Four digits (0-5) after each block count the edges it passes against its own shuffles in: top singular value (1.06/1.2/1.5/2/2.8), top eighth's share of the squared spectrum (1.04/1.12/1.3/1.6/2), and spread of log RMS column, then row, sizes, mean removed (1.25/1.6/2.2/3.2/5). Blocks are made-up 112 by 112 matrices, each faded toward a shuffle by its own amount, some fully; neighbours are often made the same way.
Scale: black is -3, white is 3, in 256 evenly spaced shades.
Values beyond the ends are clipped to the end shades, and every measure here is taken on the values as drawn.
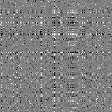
5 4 3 3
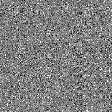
4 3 2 2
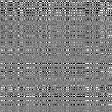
5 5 4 5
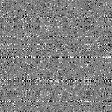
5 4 2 3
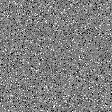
3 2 0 1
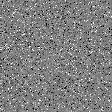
3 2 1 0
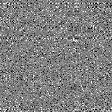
4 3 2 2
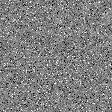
1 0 0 0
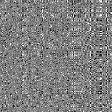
5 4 3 3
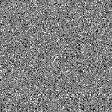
4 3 2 2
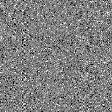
4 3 2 1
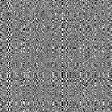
5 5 4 3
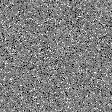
0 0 0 0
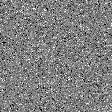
2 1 0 0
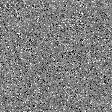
2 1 0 0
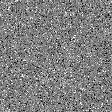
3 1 0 0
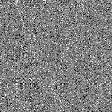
4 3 1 1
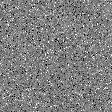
0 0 0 0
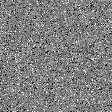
2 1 0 1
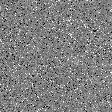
0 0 0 0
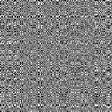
5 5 4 4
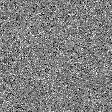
0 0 0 0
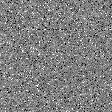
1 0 0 1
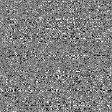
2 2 2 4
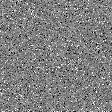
0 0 0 1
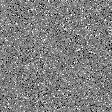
0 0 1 0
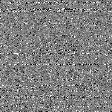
2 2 2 3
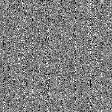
1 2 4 0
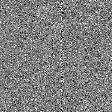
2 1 2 0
